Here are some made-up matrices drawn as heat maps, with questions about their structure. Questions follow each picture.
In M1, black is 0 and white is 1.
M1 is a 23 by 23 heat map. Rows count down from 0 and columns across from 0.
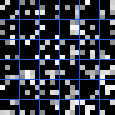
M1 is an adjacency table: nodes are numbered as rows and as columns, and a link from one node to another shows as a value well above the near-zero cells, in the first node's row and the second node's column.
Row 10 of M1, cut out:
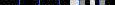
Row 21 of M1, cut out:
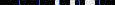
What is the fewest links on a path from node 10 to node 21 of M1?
2
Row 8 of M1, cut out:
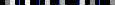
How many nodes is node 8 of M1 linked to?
8
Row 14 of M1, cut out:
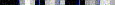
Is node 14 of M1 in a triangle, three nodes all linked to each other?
yes
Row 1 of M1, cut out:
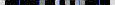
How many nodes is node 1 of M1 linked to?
7
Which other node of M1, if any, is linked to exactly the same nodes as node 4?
node 6
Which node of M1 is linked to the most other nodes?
node 14
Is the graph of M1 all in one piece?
yes
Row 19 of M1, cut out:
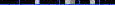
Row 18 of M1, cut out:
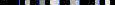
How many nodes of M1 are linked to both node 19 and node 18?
1
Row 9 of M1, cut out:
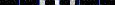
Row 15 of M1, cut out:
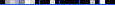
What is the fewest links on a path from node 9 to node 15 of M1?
3
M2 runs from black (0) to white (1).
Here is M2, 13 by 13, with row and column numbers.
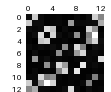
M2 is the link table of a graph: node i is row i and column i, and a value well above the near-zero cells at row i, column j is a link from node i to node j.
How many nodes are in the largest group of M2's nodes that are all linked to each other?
5
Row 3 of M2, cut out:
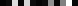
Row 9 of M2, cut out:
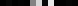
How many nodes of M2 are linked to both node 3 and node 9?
1
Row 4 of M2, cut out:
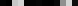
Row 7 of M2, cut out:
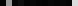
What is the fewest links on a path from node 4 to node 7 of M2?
4
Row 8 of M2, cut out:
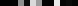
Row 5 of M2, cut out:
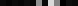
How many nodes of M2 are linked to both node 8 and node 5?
2
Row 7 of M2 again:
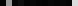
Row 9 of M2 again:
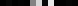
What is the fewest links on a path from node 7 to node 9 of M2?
6
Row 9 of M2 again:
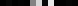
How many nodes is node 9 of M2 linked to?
3
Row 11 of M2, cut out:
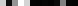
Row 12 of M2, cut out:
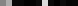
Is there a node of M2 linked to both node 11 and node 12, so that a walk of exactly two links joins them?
yes
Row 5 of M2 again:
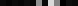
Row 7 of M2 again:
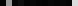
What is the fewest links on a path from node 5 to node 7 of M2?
6
